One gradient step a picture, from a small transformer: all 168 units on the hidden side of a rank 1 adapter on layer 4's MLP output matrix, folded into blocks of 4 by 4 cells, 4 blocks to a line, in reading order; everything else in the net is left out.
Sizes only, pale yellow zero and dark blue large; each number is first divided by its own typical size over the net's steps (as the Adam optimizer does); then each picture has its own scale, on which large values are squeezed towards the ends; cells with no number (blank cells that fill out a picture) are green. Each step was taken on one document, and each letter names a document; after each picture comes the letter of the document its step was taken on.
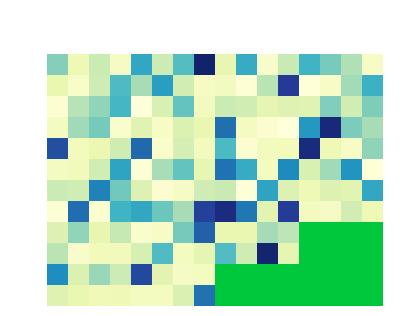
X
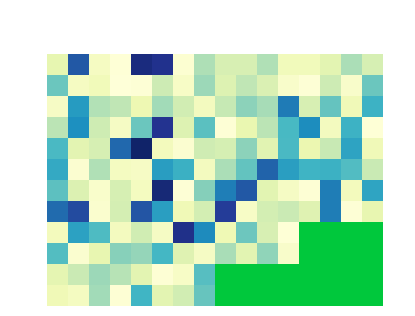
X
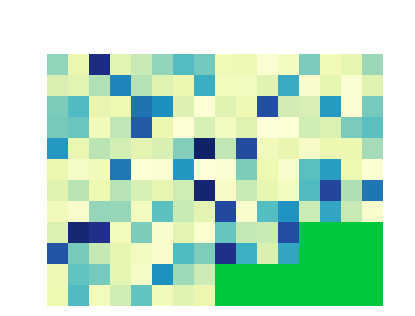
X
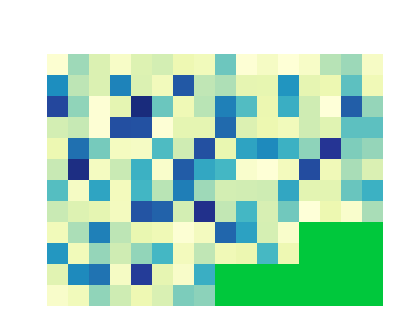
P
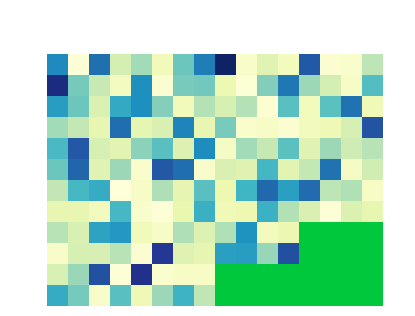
P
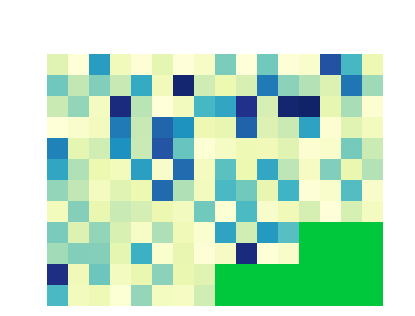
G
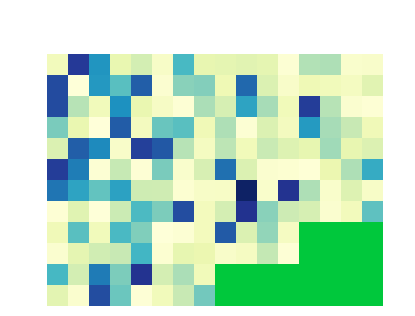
G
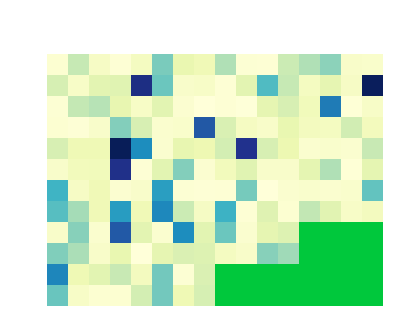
X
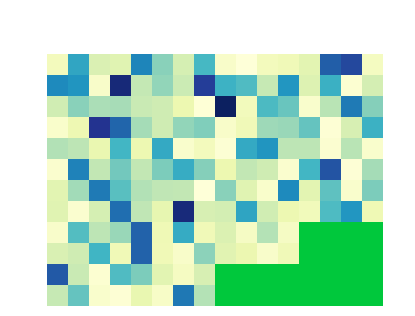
P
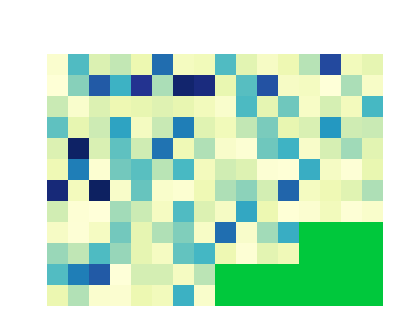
G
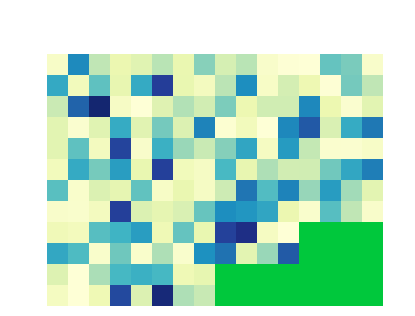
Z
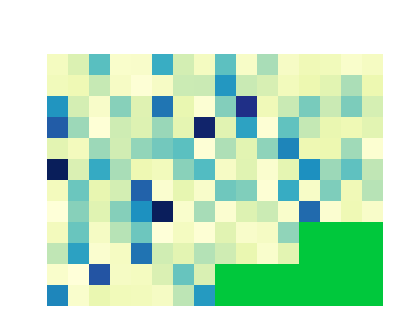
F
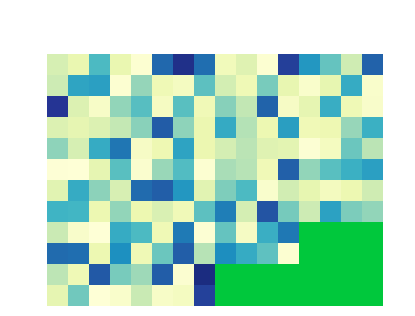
Z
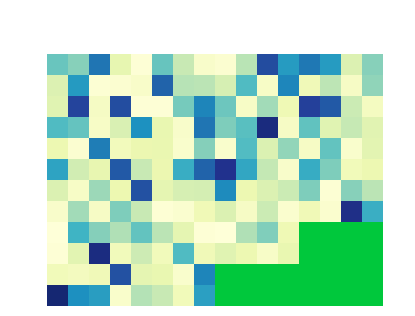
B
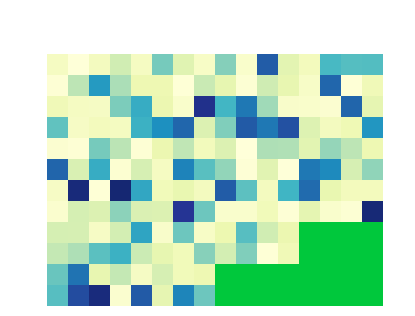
B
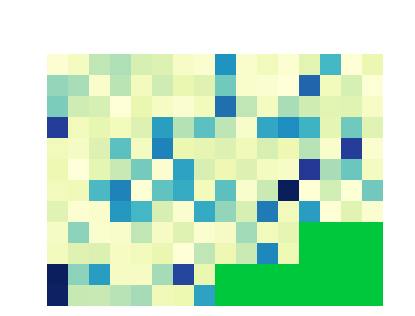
F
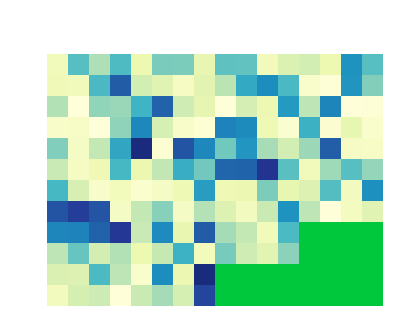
X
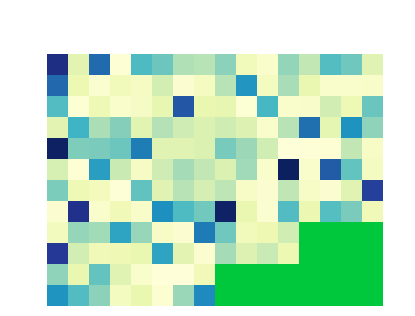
Z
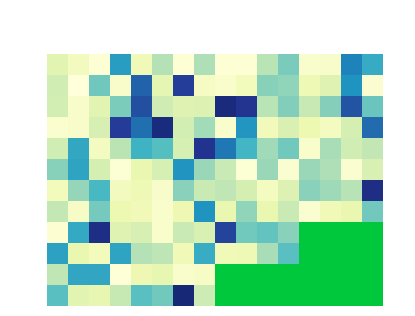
P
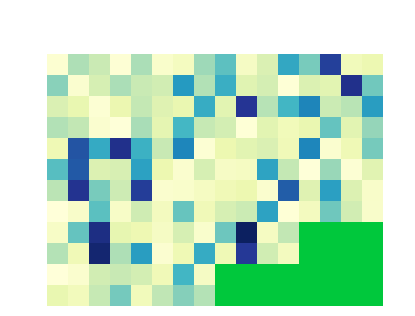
G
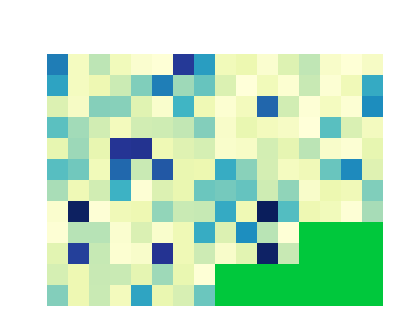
X
